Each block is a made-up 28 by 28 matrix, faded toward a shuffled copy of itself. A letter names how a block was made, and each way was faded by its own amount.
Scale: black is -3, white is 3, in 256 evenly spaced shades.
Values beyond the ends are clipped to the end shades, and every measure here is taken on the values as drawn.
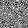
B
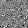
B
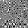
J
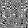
J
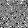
B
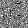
B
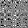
J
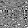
J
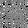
J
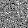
B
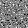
B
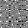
J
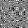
J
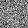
B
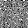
B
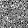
B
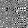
J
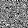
B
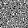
B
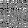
J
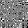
J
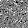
B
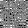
J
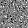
B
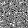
B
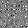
J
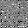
J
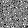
B
